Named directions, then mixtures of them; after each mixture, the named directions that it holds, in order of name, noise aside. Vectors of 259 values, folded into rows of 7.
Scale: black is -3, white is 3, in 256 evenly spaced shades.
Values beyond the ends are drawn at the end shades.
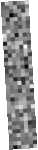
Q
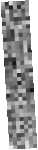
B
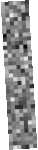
Q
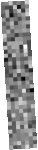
B, Q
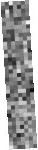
B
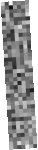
B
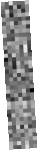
B, Q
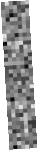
Q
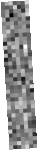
B, Q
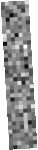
Q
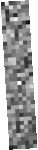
B, Q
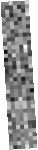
B, Q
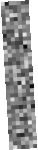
B, Q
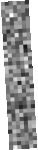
Q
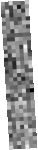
B, Q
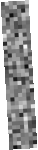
Q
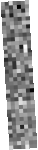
B, Q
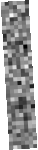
Q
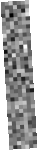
B, Q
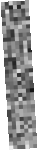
B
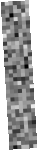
Q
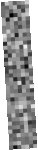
Q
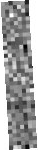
B, Q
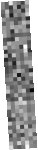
B, Q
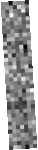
B, Q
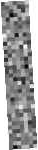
Q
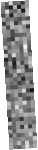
B, Q
